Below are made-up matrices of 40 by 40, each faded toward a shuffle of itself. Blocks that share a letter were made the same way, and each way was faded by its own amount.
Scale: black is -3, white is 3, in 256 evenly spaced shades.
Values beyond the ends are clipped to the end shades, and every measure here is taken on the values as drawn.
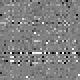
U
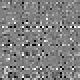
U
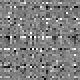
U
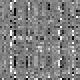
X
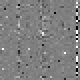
X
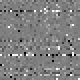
U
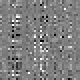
X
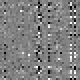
X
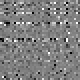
U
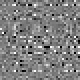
U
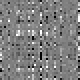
X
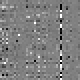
X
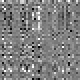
X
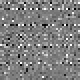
U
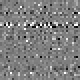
U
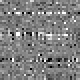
U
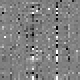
X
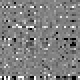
U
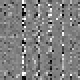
X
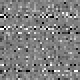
U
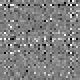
U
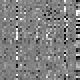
X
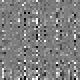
X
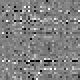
U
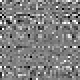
U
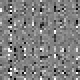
X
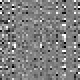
X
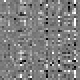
X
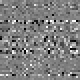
U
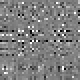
U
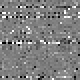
U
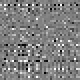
U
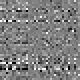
U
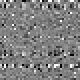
U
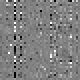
X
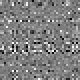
U
